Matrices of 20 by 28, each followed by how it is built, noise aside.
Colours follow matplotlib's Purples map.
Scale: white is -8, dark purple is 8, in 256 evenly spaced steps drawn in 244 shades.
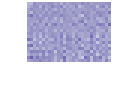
low rank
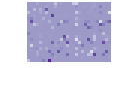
sparse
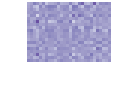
low rank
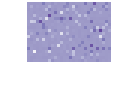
sparse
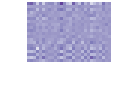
low rank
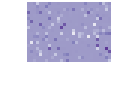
sparse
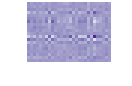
low rank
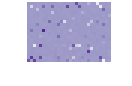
sparse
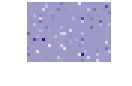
sparse
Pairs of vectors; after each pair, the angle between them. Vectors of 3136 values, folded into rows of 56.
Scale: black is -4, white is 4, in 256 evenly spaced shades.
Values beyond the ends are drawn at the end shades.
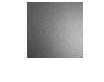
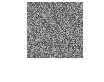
orthogonal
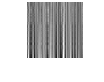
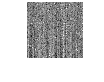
partly aligned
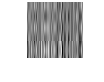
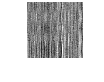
nearly opposite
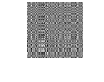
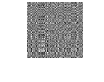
nearly parallel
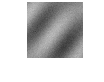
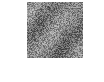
partly aligned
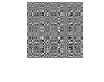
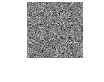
partly aligned
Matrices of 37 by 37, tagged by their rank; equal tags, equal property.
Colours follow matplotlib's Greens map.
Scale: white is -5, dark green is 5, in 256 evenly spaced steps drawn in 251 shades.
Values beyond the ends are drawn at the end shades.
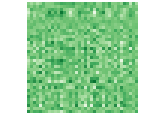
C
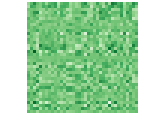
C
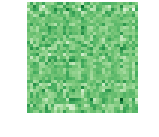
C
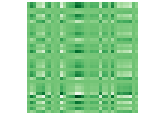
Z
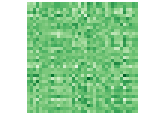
C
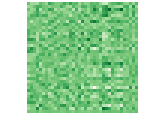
C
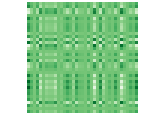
Z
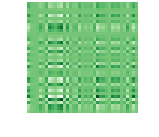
Z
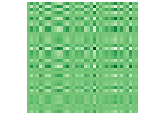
Z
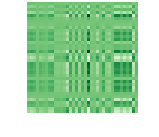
Z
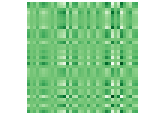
Z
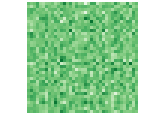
C
